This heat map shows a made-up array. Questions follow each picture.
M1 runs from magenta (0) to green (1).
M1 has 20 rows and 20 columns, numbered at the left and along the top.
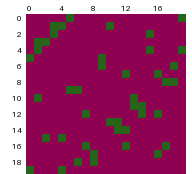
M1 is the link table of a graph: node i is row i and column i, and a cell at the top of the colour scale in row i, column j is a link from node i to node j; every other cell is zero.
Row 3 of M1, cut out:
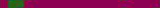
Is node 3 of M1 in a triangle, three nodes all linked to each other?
no
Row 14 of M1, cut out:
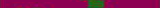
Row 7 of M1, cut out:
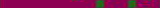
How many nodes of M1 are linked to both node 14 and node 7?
1
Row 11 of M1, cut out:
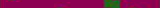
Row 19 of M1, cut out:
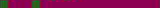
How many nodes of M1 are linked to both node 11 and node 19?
0
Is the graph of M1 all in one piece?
yes
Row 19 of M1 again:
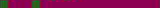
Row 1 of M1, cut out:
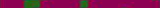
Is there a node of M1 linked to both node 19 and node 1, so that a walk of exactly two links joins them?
yes
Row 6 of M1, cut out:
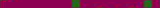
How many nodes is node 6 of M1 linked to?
2
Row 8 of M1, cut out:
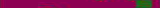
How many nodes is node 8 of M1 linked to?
2
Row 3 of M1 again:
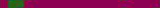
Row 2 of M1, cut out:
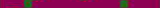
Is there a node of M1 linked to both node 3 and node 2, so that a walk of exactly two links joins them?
no
